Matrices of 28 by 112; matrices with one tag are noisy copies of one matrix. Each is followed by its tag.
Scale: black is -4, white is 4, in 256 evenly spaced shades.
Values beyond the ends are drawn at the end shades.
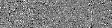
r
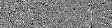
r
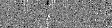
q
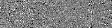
r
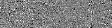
r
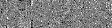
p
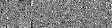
p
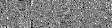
p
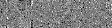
p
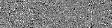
r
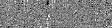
q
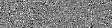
r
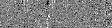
q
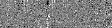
q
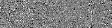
r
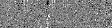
q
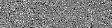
r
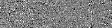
r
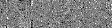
p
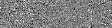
r
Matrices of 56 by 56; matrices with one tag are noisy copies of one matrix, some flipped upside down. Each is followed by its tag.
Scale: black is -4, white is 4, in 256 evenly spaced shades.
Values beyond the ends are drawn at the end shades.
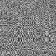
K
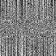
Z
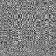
K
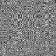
K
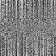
Z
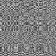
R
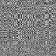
K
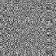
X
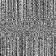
Z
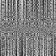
Z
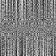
Z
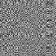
X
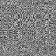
K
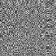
X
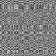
R
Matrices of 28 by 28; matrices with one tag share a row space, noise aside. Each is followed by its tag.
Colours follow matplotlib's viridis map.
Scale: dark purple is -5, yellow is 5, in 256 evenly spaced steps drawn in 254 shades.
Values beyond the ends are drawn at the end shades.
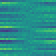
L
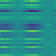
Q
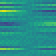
L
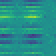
Q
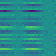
Q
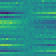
L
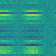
Q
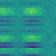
Q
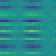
Q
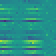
Q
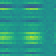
Q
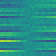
L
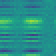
Q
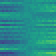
L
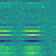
Q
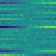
L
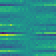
L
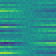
L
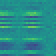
Q
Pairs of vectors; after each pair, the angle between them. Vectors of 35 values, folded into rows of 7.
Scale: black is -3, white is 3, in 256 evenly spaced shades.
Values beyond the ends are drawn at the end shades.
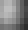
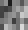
partly opposed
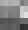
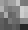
nearly parallel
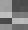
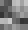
nearly opposite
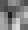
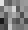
partly opposed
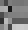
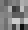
partly opposed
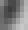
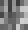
partly aligned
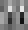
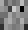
partly opposed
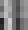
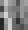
nearly parallel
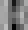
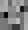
orthogonal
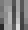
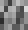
orthogonal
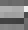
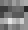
nearly opposite
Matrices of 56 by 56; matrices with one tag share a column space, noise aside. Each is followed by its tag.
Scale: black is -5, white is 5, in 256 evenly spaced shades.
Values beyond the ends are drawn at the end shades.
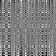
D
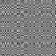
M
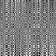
D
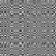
M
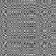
M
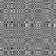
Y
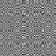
M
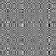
Y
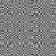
M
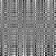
D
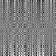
D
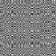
M
